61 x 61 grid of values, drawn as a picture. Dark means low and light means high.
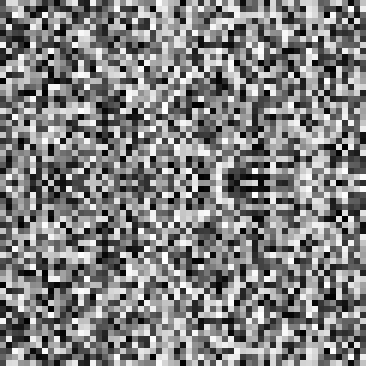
The values spread evenly over their range. It is mirror symmetric from top to bottom. No row or column stands out. No overall slope runs across the table. There are no regular stripes. There is no seam. The texture is fine-grained noise.
